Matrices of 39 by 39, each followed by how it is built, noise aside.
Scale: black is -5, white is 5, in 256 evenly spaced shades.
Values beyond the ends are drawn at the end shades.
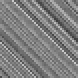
Toeplitz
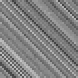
Toeplitz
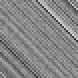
Toeplitz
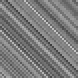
Toeplitz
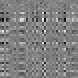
low rank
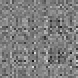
low rank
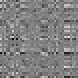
low rank
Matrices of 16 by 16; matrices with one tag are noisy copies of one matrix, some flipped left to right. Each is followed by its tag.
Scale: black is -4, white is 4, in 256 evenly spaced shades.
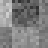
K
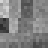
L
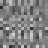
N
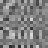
N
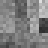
L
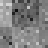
K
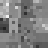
L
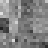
L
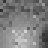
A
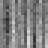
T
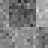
K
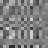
N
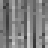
T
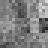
L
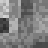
L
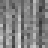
T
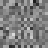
N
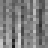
T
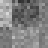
K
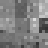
L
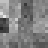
L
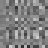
N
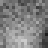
A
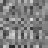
N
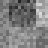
K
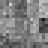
L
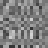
N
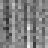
T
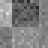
K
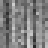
T
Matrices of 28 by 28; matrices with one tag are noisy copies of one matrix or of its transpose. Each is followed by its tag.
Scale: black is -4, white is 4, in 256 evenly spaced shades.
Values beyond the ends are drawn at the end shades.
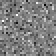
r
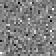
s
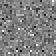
s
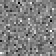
s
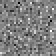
s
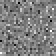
s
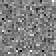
s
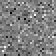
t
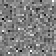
s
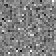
s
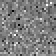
t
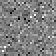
t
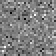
t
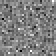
s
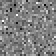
r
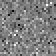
t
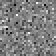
r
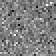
t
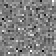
s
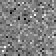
t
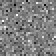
r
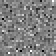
s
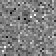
t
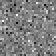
r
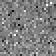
t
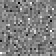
s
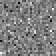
s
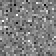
r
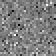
t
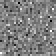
s
